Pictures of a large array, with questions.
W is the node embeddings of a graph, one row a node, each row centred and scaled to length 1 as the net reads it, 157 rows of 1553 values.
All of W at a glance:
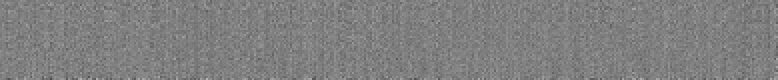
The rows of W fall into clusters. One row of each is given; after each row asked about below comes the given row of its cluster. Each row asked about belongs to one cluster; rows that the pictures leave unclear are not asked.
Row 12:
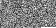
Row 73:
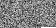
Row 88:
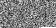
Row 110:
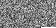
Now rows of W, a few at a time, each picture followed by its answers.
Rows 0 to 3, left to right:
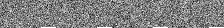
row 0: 12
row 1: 12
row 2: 110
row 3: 73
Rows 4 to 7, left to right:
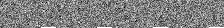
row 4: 110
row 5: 73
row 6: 110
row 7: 88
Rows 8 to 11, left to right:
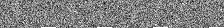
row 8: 73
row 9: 73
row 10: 110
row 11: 73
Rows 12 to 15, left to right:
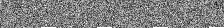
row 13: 110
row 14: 12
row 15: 73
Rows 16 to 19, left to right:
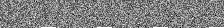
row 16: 88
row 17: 12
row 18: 12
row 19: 12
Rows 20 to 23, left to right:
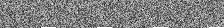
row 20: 73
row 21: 73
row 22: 88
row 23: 88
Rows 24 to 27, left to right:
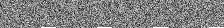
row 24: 73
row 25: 73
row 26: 12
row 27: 88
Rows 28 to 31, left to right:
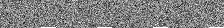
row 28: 12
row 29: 73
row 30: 110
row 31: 88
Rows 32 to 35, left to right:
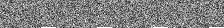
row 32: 73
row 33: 12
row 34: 88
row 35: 73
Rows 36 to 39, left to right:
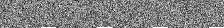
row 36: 73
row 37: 110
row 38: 88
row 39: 12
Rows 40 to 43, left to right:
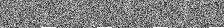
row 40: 73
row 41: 110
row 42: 73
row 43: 73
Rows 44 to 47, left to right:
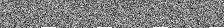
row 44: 12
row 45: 12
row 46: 12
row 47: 73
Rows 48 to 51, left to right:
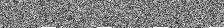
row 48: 88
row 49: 110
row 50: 12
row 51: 88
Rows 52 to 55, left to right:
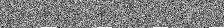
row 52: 88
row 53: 88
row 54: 12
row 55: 110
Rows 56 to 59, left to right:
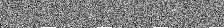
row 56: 12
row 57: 88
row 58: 73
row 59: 12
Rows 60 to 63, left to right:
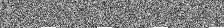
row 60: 12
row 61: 73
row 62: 88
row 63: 110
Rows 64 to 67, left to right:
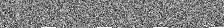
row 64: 73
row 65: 12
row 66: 73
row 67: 110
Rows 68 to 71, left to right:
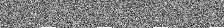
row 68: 88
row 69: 12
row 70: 12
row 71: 73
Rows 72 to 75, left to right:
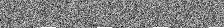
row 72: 88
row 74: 88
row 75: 88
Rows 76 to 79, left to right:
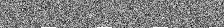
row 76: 73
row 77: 88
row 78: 12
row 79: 73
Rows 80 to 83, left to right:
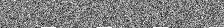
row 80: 110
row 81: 110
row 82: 73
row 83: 88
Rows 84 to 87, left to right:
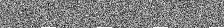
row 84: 73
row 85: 12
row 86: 88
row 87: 12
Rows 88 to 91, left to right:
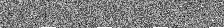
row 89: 73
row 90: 73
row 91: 12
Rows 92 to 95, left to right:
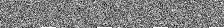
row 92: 88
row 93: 73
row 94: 73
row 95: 12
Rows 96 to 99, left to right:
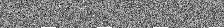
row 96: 12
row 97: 110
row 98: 12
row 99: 88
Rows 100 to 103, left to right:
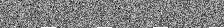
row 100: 110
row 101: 88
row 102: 110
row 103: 12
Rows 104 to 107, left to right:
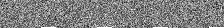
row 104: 110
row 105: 88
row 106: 73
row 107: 73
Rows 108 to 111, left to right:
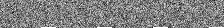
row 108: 88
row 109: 73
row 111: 110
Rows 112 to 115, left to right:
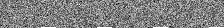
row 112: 12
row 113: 73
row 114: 110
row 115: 88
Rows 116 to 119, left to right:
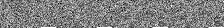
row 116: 12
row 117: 110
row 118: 110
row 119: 110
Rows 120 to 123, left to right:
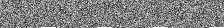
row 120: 12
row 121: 73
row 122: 88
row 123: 110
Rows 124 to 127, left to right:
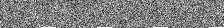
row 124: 88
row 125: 12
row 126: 88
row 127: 110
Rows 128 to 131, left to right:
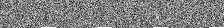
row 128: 88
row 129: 88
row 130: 73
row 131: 110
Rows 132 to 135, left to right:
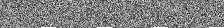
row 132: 12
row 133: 110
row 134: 88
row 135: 12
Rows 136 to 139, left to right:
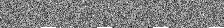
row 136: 88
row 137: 110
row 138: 110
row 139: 88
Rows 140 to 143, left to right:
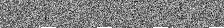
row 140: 88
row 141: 110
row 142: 73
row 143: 110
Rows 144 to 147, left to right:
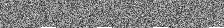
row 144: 88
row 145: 12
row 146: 12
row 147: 88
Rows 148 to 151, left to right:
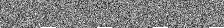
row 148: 88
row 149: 73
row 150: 110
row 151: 12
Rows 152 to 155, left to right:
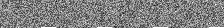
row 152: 12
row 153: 88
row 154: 88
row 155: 88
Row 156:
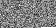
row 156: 12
